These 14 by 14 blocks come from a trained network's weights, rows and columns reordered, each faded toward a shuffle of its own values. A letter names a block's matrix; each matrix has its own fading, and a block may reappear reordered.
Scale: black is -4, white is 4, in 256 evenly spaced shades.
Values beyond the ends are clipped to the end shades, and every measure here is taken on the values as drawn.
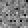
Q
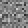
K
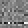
K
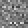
K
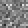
K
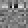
K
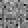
Q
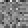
K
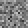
Q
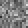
K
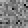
Q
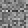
K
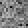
Q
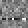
K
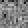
Q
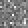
Q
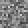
Q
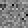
Q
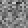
K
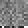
K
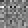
K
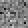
Q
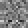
K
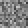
Q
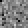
Q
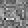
K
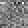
K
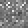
Q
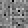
Q
